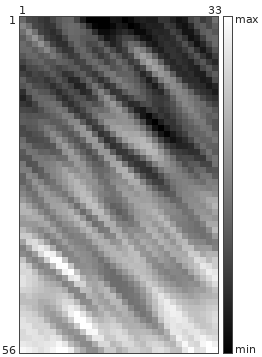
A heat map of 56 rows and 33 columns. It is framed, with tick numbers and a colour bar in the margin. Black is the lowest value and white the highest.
Average level on the scale: 50%. Grain: diagonal, down to the right. Slope: up to the bottom. Lone odd cells: none.
